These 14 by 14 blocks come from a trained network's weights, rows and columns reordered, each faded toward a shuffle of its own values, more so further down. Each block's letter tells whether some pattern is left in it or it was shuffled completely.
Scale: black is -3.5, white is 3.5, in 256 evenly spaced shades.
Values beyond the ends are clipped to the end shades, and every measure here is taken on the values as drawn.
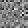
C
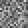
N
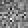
C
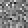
N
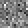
N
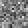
N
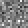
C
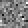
N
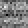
C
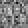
C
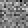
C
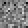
N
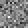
N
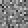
N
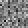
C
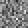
N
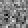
C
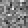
N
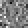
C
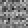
C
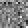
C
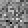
N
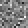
N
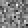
N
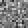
N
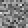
N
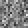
N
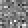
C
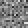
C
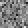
N
